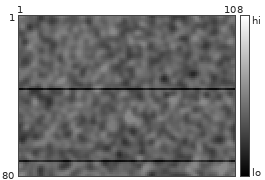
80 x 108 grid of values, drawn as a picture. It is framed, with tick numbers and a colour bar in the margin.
Slope: none. Average level on the scale: 40%. Odd lines: rows 37 and 73. Histogram: skewed, a long tail of low values.
